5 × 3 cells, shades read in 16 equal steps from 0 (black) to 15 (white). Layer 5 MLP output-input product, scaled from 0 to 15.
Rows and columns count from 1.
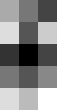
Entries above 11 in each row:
0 2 0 0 2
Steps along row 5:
down up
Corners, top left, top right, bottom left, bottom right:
10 4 13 15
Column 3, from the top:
4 12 4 8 15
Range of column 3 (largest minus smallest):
11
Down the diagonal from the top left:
10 5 4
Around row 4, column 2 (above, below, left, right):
0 11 7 8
